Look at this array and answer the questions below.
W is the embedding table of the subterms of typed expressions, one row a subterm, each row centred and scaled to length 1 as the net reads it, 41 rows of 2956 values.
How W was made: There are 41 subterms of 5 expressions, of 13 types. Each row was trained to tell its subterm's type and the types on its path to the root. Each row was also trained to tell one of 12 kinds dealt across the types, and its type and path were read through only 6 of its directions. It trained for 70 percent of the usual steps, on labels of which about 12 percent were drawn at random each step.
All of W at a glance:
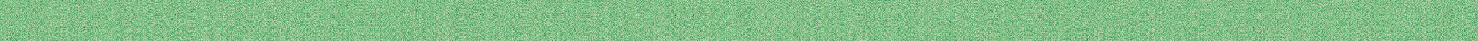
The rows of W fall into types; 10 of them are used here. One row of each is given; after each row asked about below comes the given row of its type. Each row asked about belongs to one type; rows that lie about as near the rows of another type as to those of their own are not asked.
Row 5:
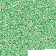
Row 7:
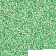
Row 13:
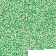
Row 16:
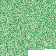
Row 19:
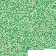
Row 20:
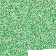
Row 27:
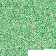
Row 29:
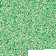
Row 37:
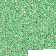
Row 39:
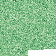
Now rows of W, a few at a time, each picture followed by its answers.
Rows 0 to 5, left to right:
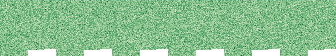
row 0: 27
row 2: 13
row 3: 19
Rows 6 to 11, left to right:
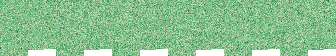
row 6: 16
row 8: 20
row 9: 19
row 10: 29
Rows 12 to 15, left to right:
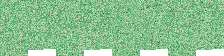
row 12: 16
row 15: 13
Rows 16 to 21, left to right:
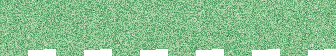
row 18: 39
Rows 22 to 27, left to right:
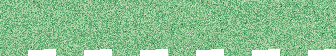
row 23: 19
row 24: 20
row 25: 20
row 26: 5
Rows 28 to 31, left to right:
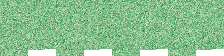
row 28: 7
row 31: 20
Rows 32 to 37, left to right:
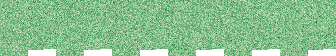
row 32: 39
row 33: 27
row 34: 7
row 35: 13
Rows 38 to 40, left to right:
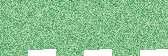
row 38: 7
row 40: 16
